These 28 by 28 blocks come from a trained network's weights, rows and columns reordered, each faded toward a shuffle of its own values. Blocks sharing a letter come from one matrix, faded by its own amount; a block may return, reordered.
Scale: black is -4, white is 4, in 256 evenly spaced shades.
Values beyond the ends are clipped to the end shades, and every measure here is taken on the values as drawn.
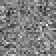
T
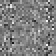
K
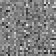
K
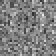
T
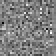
K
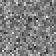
T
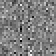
K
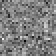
T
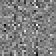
K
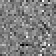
K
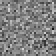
T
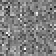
K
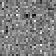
K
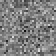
T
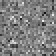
K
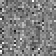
K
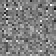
K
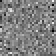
K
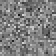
T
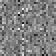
K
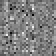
K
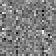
K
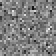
T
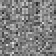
T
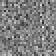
T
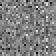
K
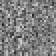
T
